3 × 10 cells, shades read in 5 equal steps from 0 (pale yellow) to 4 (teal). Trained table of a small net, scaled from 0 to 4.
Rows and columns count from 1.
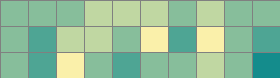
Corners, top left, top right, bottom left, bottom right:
2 2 2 4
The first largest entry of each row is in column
1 2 10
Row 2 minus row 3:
0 0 1 -1 -1 -2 1 -1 0 -1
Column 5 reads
1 2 3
